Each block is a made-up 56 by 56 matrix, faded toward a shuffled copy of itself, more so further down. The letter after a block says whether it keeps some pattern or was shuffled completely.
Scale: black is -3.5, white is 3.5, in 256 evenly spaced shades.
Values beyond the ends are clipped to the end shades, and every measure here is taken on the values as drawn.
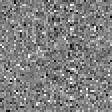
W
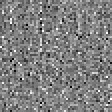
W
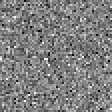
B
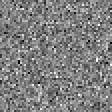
B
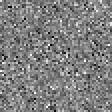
B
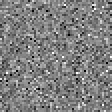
W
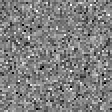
B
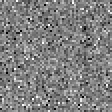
B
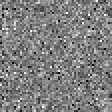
W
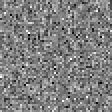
W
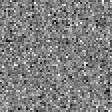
B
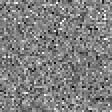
B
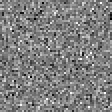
B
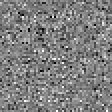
W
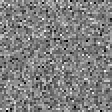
B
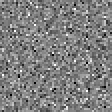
W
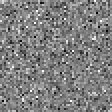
B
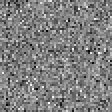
B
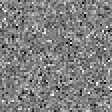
B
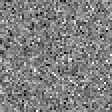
B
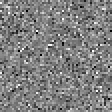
B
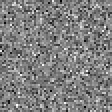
B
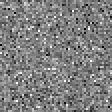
B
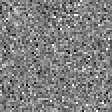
B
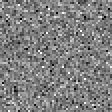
B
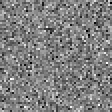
B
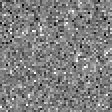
B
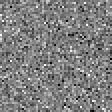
B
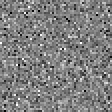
W
